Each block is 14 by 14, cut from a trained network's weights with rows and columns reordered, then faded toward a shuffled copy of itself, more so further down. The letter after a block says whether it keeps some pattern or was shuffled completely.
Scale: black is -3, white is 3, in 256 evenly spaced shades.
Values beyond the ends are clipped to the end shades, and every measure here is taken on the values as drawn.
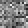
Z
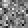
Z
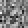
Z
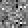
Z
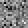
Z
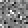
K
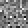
K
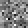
K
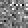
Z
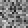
K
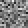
K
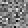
Z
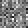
Z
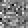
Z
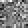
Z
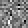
Z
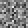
Z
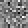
Z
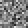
K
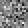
K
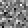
K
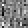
Z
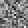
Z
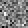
K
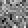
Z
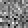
K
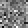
K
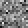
K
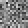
Z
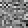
Z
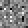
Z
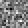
K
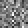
Z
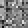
Z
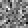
K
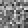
Z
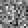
K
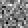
K
